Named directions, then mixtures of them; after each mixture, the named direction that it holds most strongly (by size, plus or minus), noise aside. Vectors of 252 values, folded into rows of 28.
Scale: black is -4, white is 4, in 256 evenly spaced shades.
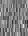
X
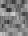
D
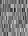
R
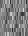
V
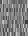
X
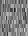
R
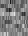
D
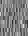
X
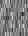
V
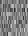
R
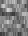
D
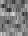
D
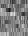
D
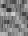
D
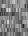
D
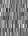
X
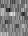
D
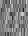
V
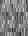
V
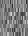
V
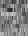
D
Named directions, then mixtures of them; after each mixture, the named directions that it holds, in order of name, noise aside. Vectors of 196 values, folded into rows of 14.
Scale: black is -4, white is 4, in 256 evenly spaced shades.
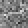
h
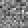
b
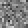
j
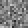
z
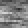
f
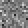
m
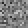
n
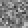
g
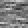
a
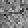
h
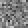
j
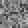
h, z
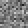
b, n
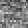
b, f, j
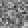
g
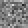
a, g, n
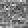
a, j, z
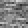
a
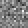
b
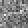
h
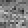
b, f, h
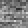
b, f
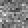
f, h, m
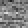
f, g, n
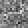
h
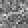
h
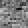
a, b, f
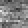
f, m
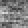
f
